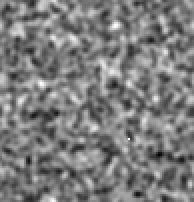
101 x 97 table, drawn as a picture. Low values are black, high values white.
Lone odd cells: 1, higher than its neighbours. Grain: blotchy. Average level on the scale: 50%. Mirror symmetry: none. Seam: none. Histogram: bell-shaped.
